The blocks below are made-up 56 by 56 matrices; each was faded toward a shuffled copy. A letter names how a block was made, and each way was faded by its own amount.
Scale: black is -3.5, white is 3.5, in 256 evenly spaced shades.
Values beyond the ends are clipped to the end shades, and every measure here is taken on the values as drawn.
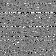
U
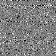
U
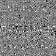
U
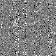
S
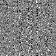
S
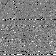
U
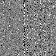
S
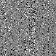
S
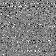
U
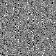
S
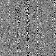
S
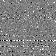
U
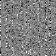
S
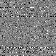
U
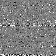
U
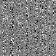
S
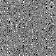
S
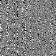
S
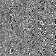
S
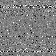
U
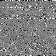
U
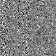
S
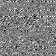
U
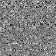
U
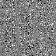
S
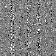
S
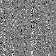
S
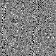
S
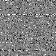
U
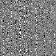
S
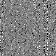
S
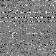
U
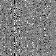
S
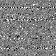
U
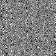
S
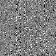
S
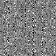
S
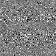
U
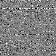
U
